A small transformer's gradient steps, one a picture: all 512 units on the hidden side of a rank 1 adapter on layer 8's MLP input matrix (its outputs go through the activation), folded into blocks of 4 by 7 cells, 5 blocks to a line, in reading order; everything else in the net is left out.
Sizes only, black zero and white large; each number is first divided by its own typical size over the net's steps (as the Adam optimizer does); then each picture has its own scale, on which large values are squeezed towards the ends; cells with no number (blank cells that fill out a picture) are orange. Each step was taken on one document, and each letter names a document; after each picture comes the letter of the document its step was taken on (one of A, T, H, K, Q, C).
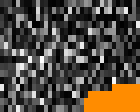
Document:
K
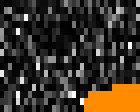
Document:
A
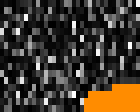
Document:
A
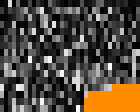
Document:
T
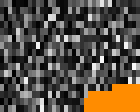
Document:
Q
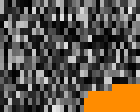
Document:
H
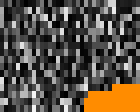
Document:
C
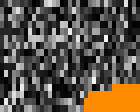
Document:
C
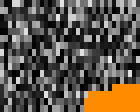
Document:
H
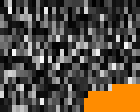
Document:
T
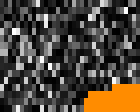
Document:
K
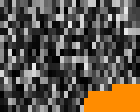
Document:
H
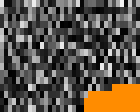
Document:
H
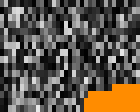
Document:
C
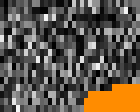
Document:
Q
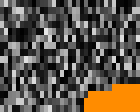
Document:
C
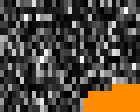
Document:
Q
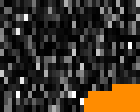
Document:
A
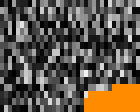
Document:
H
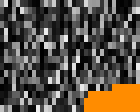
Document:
C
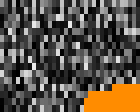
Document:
H
